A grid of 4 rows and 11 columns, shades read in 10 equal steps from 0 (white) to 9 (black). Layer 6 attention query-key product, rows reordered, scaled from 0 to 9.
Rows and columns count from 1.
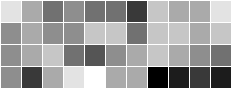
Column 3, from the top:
5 4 2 3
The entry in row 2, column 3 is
4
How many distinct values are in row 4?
7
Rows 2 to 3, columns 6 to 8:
2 5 2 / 4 3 2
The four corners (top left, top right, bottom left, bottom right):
1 1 4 8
